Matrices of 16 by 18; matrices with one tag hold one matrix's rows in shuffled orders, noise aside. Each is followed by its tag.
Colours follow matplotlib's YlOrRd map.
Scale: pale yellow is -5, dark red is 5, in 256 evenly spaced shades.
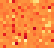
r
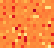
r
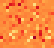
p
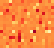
p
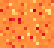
p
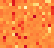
r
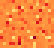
p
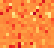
p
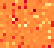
r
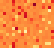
r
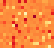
r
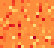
p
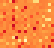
r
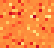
p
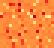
p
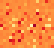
p
